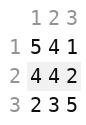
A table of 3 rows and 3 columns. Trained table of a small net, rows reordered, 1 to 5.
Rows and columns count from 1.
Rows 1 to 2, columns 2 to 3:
4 1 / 4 2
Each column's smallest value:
2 3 1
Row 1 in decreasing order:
5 4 1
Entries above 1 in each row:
2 3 3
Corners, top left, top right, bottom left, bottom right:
5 1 2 5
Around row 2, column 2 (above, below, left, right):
4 3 4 2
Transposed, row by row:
5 4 2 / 4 4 3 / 1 2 5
